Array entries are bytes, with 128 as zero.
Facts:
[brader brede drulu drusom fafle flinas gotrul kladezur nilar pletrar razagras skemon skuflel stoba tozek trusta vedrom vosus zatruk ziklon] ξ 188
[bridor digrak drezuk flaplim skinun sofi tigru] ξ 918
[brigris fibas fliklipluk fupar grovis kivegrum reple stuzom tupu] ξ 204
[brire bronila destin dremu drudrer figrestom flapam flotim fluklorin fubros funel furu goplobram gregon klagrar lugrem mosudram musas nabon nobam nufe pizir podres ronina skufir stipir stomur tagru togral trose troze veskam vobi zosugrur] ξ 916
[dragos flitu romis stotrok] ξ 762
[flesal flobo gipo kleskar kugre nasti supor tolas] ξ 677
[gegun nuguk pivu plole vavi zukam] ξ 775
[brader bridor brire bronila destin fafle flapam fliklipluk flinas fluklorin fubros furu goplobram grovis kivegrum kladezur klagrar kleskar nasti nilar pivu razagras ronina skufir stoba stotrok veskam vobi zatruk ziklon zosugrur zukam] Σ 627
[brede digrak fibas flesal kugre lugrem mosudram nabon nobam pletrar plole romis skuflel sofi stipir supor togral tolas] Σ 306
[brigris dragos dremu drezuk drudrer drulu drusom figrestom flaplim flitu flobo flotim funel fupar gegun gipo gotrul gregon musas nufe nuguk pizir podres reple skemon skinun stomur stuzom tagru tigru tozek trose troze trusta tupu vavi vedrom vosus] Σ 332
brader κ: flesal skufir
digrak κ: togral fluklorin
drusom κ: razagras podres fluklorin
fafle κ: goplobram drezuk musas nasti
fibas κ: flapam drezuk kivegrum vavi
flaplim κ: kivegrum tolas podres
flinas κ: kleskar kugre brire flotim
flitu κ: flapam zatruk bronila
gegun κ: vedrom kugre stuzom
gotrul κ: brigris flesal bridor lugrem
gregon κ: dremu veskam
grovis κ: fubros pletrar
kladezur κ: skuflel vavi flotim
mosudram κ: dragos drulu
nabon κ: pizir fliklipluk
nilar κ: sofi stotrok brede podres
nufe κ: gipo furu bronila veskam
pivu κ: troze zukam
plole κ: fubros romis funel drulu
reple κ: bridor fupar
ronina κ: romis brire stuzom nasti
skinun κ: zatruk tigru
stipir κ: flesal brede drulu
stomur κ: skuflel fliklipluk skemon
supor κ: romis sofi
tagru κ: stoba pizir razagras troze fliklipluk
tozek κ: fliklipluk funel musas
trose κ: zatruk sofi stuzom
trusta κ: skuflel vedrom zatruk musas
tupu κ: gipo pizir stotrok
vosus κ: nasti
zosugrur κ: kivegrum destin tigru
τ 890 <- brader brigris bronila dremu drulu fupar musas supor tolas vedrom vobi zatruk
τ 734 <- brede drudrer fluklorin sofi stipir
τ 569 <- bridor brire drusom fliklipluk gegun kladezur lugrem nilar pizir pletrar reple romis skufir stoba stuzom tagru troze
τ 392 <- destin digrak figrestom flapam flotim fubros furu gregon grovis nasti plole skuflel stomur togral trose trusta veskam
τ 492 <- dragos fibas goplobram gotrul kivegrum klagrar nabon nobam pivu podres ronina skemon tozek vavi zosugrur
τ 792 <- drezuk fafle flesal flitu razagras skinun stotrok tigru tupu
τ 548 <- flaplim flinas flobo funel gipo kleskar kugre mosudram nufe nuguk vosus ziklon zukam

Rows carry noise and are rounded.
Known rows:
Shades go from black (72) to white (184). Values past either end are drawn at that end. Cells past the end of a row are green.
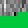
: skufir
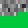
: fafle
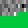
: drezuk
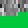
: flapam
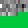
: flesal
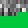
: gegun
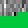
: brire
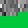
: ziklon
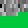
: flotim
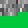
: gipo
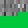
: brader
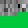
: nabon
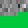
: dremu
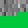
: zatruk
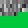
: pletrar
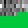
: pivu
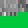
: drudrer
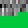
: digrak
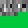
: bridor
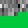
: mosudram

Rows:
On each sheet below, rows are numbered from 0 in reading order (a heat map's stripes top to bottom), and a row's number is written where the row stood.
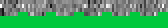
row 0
nuguk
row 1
fluklorin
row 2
tolas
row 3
vavi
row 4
drulu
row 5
tozek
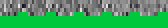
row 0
stoba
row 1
flinas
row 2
tupu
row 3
vosus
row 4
stipir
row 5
supor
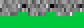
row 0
brede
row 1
sofi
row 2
flitu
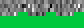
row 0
skinun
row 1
fliklipluk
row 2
gotrul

